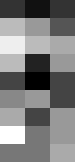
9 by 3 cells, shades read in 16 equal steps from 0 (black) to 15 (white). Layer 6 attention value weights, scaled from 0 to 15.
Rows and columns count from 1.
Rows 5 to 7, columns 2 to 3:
0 4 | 9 4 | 4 9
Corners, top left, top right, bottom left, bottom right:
3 3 7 10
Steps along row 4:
down up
